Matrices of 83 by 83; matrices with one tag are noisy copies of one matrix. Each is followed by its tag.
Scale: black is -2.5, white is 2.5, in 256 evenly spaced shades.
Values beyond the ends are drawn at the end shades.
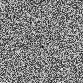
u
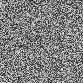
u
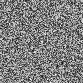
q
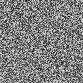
q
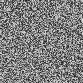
q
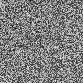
u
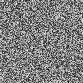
q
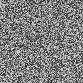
u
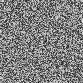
q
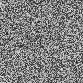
u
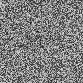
u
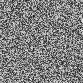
q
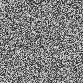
u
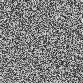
q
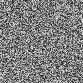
q
